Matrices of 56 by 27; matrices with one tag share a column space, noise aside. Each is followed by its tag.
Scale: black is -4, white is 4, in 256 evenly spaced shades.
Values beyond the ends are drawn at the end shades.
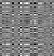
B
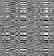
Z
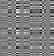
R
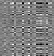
B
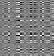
Z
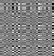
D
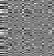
R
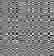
Z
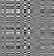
R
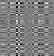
B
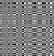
B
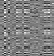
R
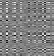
Z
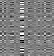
Z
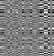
R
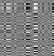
D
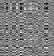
D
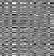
B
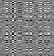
Z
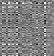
B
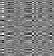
Z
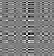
Z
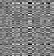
B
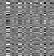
B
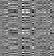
R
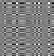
B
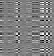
Z
